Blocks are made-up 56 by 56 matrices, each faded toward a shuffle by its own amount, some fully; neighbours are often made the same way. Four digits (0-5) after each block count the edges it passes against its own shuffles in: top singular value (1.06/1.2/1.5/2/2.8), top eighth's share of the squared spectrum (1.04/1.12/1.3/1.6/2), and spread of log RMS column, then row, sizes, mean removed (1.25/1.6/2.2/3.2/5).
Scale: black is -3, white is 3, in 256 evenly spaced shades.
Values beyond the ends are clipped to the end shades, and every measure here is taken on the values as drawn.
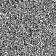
0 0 0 0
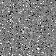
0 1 1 0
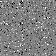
1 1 0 0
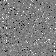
1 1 0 0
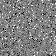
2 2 0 0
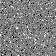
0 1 0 0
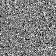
0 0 0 0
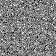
0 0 0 0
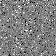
2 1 0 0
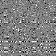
4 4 1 2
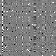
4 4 2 1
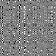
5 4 3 2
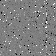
2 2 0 0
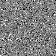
0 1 0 2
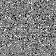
0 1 0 2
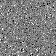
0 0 0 0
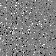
3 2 1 0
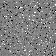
1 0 0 0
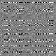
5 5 2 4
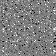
3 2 1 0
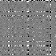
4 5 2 3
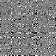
4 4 2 3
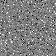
1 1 0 0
